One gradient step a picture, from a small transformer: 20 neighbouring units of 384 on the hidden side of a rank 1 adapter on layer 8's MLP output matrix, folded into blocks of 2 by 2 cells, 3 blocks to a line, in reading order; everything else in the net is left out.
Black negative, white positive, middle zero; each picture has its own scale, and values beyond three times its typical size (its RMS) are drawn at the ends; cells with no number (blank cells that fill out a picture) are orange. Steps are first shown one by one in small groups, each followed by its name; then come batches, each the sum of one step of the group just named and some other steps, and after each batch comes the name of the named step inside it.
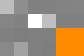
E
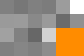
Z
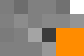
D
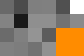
D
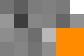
Z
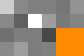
E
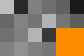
D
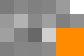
Z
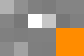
E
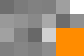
Z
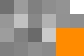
Z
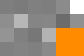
Z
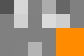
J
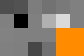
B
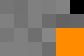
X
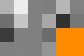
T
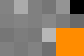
X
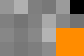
B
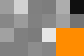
X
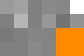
J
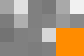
T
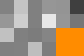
J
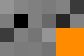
X
